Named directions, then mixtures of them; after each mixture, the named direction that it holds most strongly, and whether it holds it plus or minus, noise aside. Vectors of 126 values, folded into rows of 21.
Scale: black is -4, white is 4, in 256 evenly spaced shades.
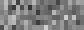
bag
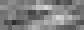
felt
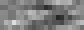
felt, minus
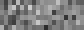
bag, minus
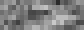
felt, plus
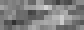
felt, plus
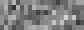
bag, plus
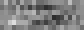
felt, minus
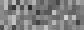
bag, plus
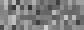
bag, plus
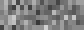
bag, plus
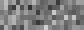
bag, plus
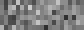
bag, minus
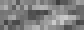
felt, plus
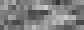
felt, plus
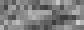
felt, minus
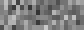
bag, plus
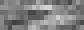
felt, plus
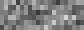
bag, plus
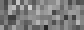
bag, minus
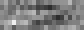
felt, minus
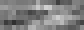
felt, plus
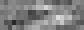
felt, plus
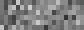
bag, minus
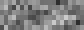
bag, plus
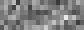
bag, plus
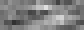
felt, plus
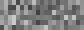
bag, plus
